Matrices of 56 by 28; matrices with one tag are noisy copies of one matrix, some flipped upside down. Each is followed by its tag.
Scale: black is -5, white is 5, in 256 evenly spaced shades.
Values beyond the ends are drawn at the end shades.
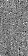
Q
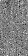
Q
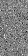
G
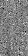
Q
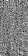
Q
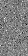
G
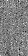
Q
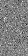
G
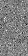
G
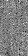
Q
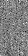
Q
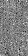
Q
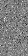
G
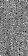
Q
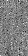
Q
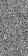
G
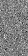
G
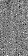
Q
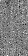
Q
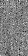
Q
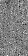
Q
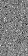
G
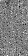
Q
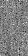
Q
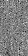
Q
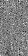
Q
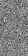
G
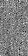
Q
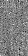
Q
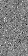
G
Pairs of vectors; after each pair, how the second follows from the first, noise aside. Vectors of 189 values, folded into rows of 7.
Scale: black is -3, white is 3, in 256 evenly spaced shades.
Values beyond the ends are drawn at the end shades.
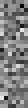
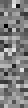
wrapped around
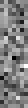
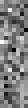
reversed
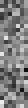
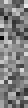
reversed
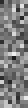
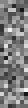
wrapped around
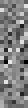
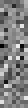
reversed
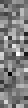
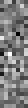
reversed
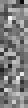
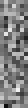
reversed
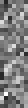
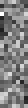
wrapped around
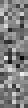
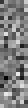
wrapped around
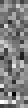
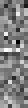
wrapped around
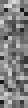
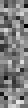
reversed
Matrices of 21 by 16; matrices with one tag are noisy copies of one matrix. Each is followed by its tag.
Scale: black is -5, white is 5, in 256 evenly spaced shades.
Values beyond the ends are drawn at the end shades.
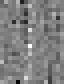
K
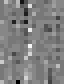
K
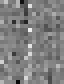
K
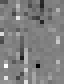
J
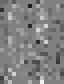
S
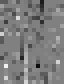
J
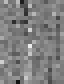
K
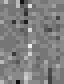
K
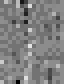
K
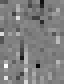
J
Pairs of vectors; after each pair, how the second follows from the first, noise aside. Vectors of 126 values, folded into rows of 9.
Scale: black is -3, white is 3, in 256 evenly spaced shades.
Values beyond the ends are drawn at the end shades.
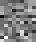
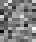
shuffled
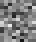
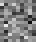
shuffled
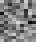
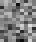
shuffled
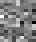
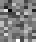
shuffled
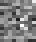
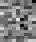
negated
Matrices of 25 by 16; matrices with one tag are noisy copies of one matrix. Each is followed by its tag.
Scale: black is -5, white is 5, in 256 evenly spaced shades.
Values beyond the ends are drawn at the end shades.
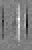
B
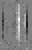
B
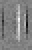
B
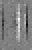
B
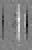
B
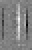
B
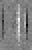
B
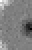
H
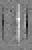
B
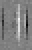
B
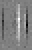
B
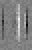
B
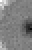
H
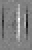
B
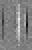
B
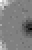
H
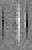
B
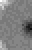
H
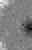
H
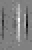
B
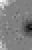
H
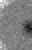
H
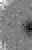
H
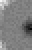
H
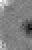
H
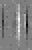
B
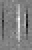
B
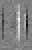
B
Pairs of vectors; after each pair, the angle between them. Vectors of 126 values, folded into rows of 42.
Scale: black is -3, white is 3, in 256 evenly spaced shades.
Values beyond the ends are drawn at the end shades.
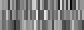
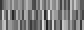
partly opposed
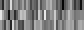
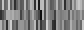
partly opposed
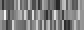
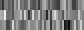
nearly parallel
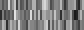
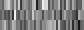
partly aligned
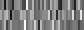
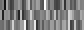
partly aligned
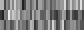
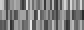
partly aligned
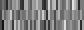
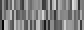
nearly parallel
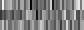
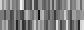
partly aligned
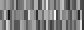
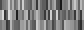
partly opposed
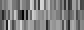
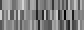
orthogonal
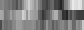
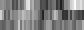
nearly parallel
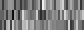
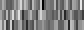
nearly opposite
